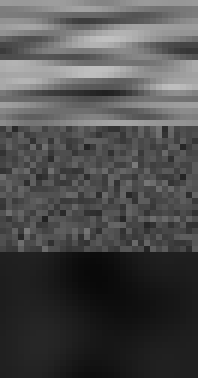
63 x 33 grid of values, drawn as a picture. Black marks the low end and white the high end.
The table splits into 3 rows of 1 panel. Panel 1,1: middling, streaked across, strong in contrast. Panel 2,1: low, fine-grained. Panel 3,1: very low, smooth, faint in contrast.
